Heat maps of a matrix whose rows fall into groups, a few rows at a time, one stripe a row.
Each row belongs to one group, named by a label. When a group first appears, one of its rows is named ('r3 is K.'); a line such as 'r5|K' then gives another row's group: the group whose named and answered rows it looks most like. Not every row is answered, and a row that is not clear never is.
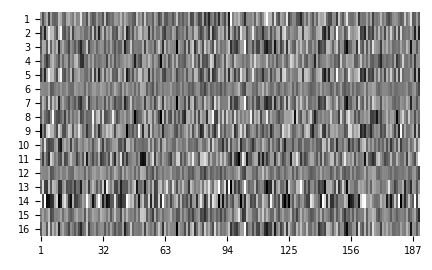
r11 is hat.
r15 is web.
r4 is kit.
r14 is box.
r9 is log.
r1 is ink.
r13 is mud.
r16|mud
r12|web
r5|log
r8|kit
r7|mud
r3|mud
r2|log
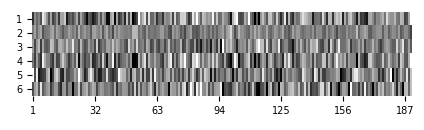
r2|web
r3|ink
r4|hat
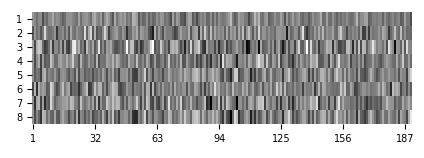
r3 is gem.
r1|web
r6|log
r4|ink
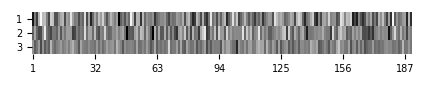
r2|kit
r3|ink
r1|log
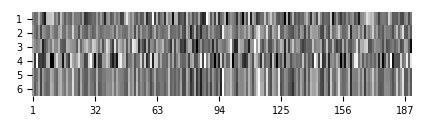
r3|web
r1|gem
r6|ink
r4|box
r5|ink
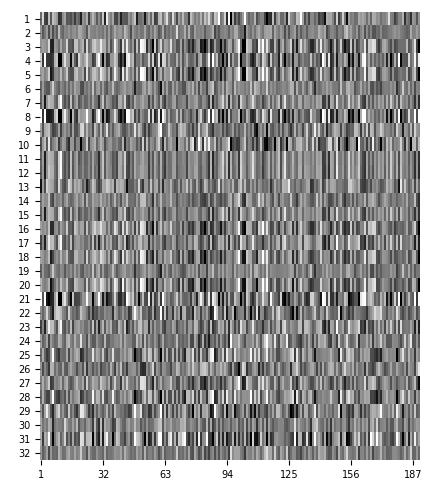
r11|log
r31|gem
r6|kit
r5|web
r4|box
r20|web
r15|log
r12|log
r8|box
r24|ink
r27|web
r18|web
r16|web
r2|ink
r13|log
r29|gem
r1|mud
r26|hat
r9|gem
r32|ink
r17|log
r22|gem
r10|mud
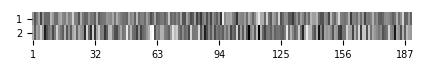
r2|gem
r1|ink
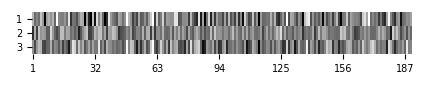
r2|log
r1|gem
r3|gem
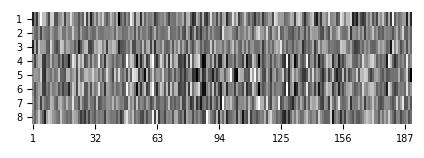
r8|gem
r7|ink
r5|web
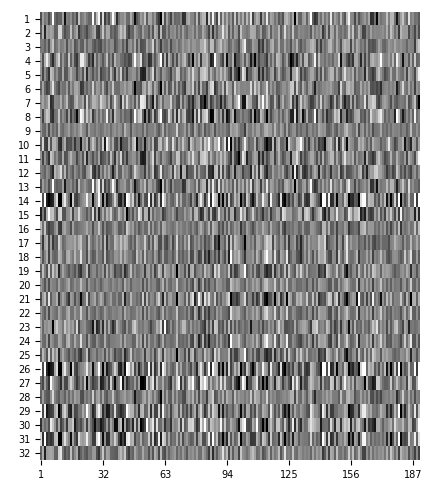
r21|mud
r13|kit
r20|ink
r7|web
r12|gem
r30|hat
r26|box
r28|kit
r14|box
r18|ink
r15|log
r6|kit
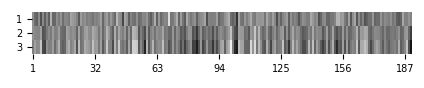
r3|web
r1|ink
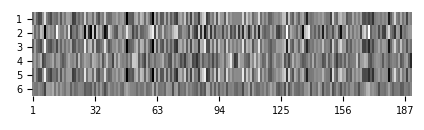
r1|kit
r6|gem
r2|gem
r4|web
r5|kit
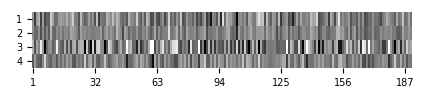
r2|ink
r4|kit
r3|gem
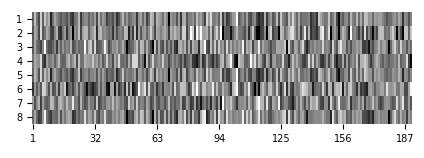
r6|hat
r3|kit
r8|kit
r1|mud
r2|mud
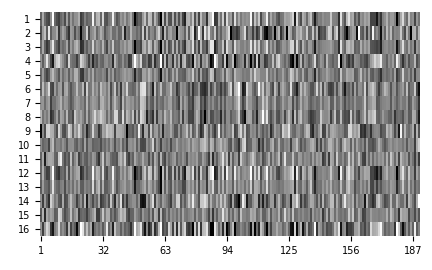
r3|kit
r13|kit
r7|web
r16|gem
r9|log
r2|mud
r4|gem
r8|web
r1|kit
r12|kit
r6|web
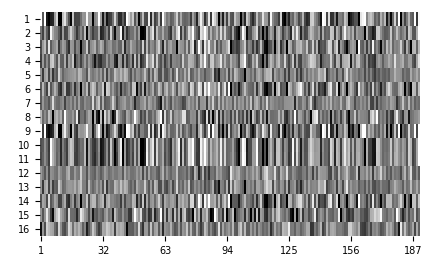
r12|ink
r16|log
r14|mud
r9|box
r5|ink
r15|gem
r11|hat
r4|hat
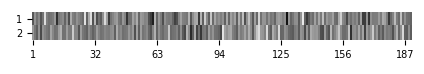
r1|kit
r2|ink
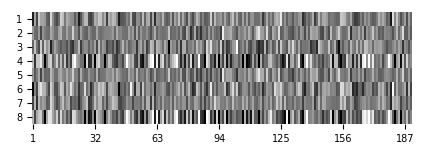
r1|log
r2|ink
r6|log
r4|gem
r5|ink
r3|mud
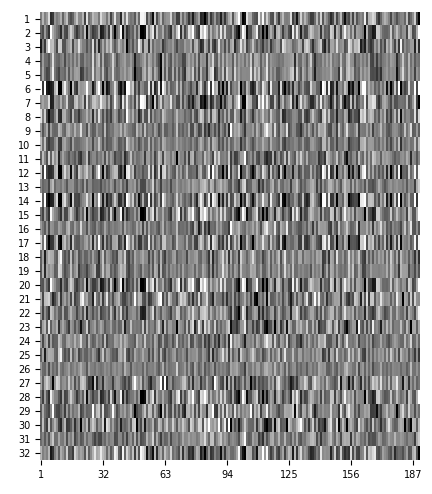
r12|box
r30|mud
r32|web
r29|kit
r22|hat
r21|gem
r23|mud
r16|ink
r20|hat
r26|ink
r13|hat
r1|web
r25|log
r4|kit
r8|box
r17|box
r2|hat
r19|log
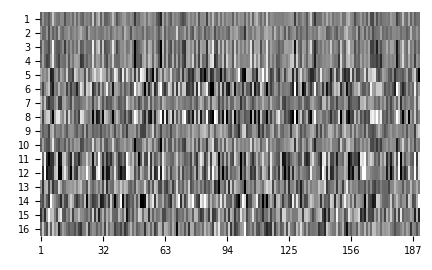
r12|box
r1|kit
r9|hat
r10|kit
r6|gem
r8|gem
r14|hat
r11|box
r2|ink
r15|log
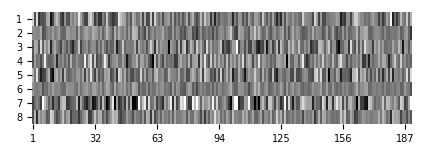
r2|web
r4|kit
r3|mud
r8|log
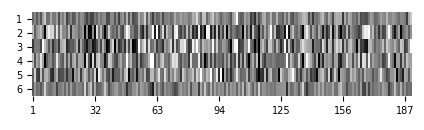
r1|hat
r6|kit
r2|gem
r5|mud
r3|hat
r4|gem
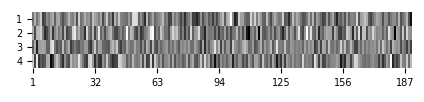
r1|web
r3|log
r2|gem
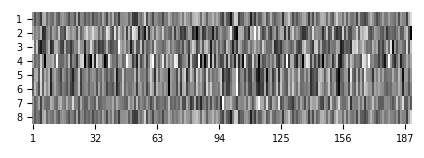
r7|ink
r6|mud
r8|hat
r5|mud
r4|gem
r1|hat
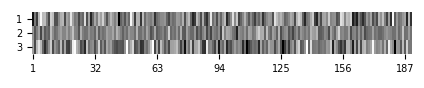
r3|gem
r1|log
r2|ink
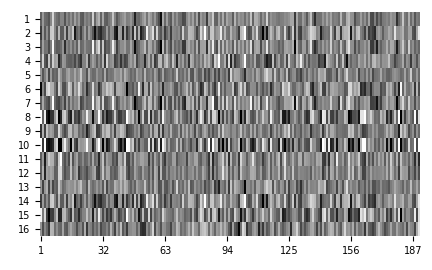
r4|mud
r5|ink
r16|hat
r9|log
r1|kit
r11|log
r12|log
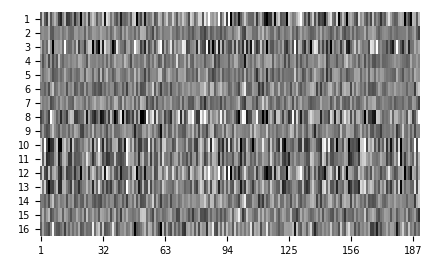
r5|gem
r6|hat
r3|gem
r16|kit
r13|box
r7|web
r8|hat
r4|ink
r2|web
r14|hat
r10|box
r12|mud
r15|web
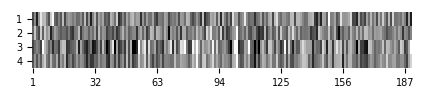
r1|log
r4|hat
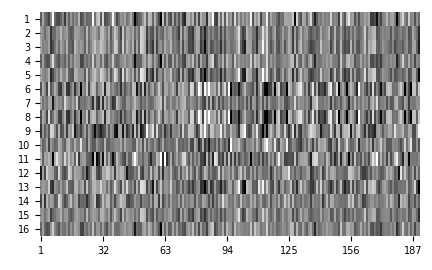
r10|ink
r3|web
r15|web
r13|web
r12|log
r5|web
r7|gem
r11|gem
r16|kit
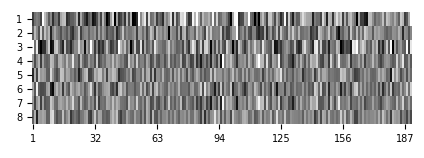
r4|ink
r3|box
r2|mud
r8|log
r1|hat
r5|log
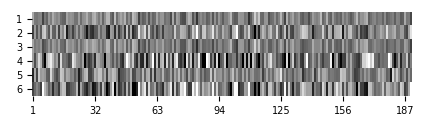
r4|gem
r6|hat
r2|hat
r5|log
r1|web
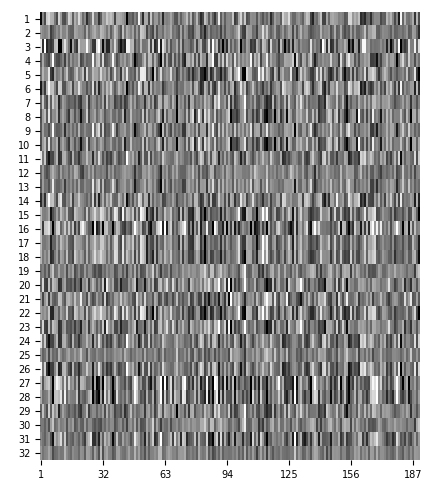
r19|hat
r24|box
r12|kit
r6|log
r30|hat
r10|mud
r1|log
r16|gem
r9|kit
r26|box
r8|mud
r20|mud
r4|kit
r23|mud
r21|ink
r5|web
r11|box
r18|web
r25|ink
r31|gem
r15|web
